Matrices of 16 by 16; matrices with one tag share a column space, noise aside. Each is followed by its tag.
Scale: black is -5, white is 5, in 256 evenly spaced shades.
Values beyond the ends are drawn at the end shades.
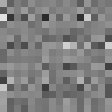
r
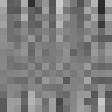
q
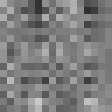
q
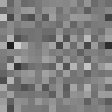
r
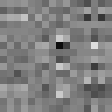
r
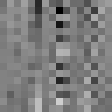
q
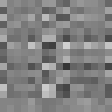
r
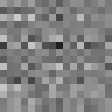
r
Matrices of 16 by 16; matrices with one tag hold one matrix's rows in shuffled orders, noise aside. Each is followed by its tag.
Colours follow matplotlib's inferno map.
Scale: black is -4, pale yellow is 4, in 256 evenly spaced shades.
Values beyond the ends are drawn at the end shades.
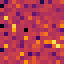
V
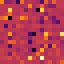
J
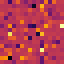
J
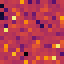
V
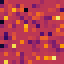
V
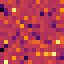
V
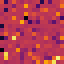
V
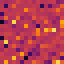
V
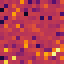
V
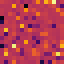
V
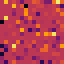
V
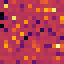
V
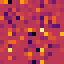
J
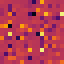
J
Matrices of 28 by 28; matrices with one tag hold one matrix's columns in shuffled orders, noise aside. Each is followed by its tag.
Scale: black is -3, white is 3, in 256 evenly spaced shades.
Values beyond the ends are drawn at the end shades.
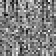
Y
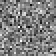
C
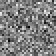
C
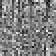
Y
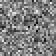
C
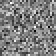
C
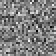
C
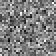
C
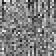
Y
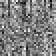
Y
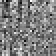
Y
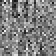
Y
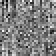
Y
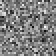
C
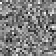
C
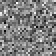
C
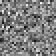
C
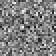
C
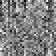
Y
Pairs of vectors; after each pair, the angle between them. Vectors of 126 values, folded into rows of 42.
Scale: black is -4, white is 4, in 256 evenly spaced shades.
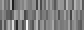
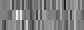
partly aligned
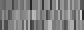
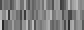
orthogonal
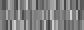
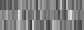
partly aligned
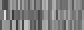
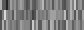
partly aligned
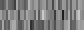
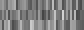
nearly opposite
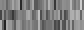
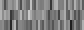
orthogonal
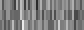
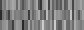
partly opposed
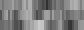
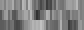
nearly parallel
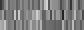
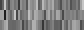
partly aligned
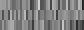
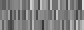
nearly opposite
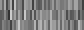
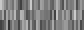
orthogonal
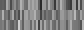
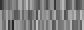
partly aligned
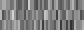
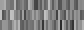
nearly parallel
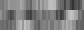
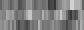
nearly opposite
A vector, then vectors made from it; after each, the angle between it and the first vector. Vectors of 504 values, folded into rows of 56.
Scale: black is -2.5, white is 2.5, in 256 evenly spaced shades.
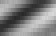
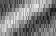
nearly opposite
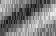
nearly parallel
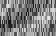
partly aligned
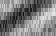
nearly parallel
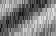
nearly parallel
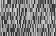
orthogonal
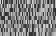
orthogonal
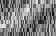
partly opposed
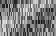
partly opposed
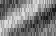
nearly opposite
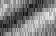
nearly parallel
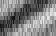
nearly parallel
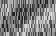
partly aligned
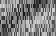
partly aligned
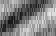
nearly parallel
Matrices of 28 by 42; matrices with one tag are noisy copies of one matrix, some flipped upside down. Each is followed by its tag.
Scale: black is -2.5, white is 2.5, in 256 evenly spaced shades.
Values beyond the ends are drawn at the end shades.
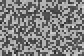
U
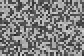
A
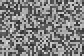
A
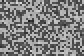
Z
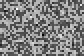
Z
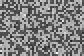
A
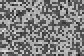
Z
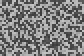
U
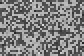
Z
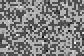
Z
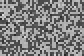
A
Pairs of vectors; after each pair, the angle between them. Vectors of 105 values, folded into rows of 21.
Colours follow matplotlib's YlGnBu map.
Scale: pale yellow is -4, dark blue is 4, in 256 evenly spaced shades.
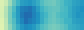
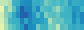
nearly parallel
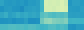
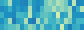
partly aligned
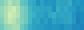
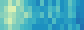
nearly parallel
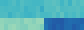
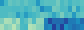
nearly parallel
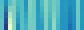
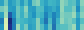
nearly opposite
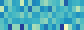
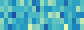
partly aligned
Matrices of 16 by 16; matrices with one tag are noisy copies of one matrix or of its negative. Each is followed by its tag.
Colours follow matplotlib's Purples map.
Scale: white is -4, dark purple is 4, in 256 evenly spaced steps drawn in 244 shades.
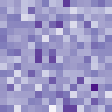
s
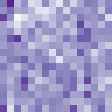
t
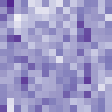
t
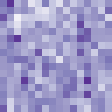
t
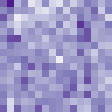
t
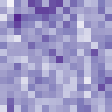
t
